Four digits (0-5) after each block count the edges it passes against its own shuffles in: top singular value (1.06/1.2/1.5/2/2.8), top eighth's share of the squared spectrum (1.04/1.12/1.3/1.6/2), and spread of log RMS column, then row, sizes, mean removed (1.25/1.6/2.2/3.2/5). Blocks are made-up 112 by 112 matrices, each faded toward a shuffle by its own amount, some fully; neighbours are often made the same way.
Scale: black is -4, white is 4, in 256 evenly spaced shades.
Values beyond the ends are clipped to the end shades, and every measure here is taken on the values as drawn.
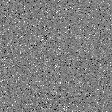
3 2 1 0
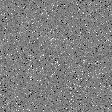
2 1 0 0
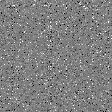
3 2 1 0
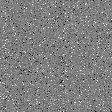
2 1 0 0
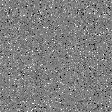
3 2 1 0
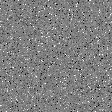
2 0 0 0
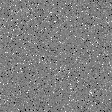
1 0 0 0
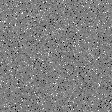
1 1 0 0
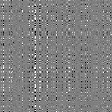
5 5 4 3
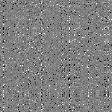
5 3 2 2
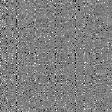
5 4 3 2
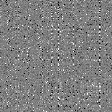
4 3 2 1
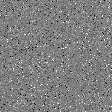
3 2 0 0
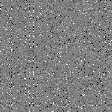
4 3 2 1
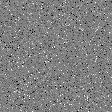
0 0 0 0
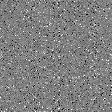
3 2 1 1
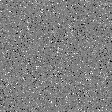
1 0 0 0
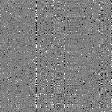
5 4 3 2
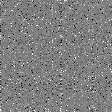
4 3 2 0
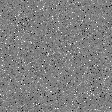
1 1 0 0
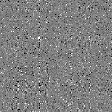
4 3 2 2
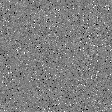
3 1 1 0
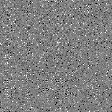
4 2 2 1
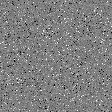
0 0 0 0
